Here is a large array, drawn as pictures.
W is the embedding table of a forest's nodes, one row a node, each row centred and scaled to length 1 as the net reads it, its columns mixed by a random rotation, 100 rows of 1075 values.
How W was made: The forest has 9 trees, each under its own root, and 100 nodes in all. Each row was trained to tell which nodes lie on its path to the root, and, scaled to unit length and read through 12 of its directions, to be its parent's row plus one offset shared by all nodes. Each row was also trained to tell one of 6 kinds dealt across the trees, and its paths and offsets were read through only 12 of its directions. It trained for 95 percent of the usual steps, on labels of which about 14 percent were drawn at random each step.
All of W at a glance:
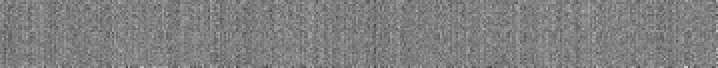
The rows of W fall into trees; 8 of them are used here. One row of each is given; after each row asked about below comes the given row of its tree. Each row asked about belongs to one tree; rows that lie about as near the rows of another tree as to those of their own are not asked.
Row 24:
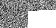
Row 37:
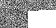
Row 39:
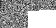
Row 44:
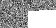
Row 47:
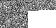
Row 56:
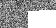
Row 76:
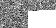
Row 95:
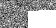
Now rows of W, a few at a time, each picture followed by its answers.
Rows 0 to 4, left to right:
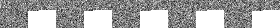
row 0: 37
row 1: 76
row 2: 76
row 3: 44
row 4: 76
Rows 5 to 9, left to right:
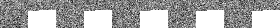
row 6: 56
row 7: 47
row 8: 37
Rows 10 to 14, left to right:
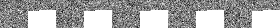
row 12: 95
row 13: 56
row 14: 44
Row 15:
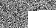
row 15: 24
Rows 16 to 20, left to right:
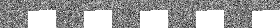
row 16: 47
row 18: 37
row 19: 44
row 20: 37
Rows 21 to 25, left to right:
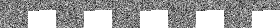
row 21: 56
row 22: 39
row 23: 44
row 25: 56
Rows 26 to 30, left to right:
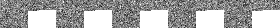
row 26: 76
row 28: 37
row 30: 47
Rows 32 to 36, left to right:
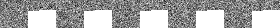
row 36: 76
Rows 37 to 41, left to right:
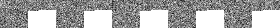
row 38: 95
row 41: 76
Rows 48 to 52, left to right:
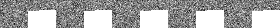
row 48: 56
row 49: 47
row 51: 76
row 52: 56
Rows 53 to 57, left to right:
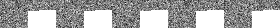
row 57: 39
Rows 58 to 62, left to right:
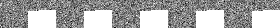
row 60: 47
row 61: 44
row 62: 44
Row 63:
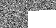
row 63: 56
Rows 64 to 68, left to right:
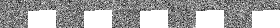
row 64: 47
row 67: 24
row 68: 56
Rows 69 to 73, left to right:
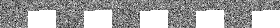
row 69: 56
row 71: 37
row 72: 39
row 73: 76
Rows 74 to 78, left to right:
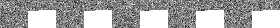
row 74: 95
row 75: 47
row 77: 76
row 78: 76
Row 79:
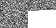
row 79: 56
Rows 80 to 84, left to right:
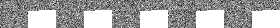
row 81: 44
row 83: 37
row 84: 39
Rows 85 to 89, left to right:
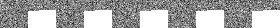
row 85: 37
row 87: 44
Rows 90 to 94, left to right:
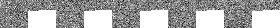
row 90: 37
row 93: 44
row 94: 37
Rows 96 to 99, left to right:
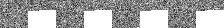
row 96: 56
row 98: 37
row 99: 76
